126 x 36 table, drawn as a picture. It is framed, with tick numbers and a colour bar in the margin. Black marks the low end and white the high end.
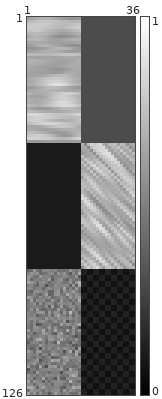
It is made of 3 by 2 panels. Panel 1,1: high, streaked across. Panel 1,2: low, flat. Panel 2,1: very low, flat. Panel 2,2: high, slanting down to the right. Panel 3,1: middling, fine-grained. Panel 3,2: very low, checkered, faint in contrast.
